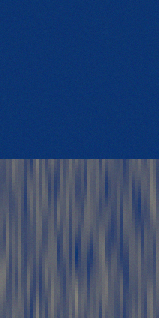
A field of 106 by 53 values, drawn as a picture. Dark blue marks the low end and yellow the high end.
It is made of 2 by 1 panels. Panel 1,1: very low, flat. Panel 2,1: low, streaked downward.
